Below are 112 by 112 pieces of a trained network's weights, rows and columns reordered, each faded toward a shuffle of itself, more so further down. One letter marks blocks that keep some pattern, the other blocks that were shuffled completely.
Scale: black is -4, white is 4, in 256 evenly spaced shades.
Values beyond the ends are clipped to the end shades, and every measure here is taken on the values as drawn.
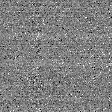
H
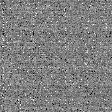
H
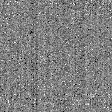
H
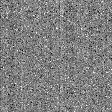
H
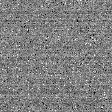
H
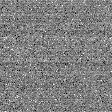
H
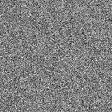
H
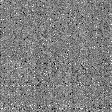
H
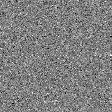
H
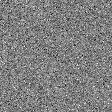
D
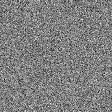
H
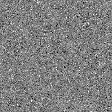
H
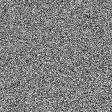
H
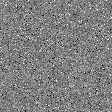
D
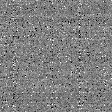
H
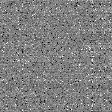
H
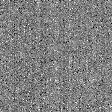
H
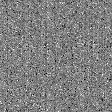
H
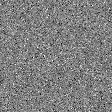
D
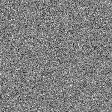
D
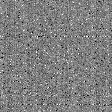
H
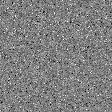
D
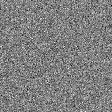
H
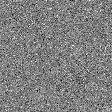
H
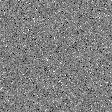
D
